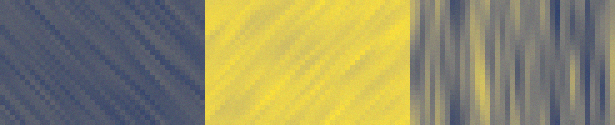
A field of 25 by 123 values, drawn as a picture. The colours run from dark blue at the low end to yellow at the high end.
The table splits into one row of 3 panels. Panel 1,1: low, slanting down to the right, faint in contrast. Panel 1,2: very high, slanting up to the right, faint in contrast. Panel 1,3: middling, streaked downward, strong in contrast.
